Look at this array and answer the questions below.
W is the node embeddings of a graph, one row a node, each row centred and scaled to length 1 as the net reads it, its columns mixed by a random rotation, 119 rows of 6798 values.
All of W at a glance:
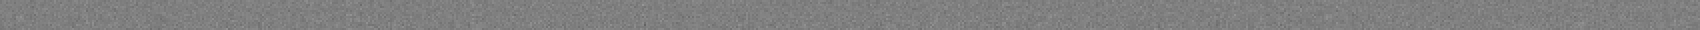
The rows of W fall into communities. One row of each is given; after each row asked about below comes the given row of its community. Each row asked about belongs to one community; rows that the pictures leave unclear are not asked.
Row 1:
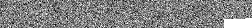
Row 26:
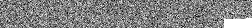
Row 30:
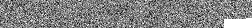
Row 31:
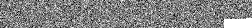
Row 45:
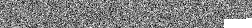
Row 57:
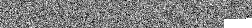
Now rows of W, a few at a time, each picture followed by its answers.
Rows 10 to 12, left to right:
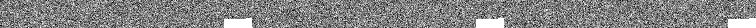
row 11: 57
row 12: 1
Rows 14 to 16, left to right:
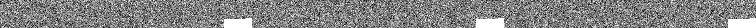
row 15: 26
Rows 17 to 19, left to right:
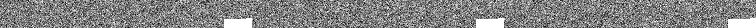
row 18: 57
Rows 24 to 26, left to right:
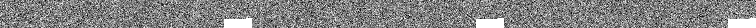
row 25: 1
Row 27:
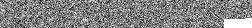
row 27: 1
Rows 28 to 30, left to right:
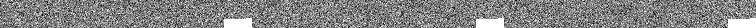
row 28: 31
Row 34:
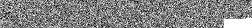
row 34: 26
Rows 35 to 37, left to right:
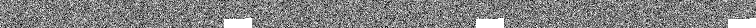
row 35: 1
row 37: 30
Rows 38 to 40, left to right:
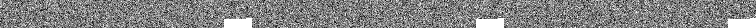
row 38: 57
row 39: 1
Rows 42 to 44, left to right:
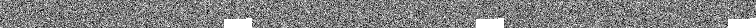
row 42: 57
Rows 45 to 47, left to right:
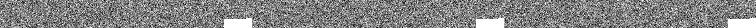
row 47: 57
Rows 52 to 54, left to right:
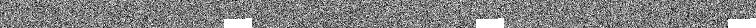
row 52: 30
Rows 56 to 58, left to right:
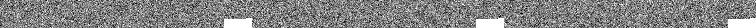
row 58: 57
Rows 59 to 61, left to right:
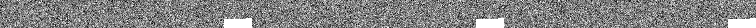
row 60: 57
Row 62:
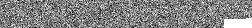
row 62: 45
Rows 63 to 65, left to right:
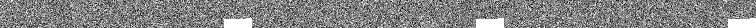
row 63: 1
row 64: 31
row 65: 26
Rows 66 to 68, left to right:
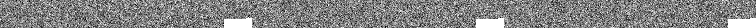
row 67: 45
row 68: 45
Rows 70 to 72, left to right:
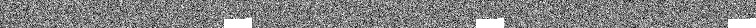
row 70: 26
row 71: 26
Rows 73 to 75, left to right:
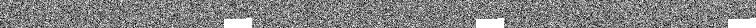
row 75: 57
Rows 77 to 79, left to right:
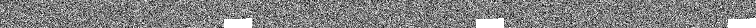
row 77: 30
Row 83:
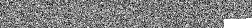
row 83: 31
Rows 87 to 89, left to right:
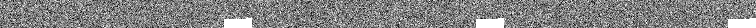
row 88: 1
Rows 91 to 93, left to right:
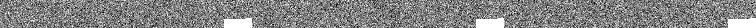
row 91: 30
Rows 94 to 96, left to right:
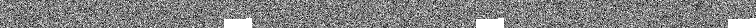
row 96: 1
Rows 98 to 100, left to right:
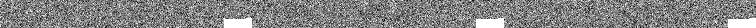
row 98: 1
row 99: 30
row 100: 30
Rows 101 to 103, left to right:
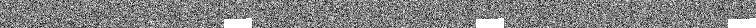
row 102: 31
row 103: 31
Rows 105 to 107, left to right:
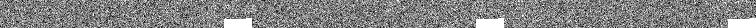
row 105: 45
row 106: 30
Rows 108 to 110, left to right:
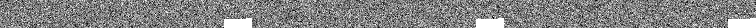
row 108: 45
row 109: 57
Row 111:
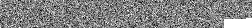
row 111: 45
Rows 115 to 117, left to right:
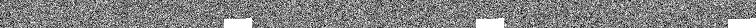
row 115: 31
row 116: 31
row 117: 57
